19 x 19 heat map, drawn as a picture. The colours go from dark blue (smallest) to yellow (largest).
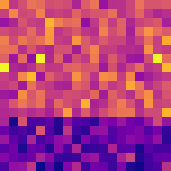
Stripes: none. Histogram: bell-shaped. Seam: horizontal, 70% of the way down, the top part higher.
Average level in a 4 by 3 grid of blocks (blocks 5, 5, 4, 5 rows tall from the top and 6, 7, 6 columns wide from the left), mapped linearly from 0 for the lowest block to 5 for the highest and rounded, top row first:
544
444
334
000
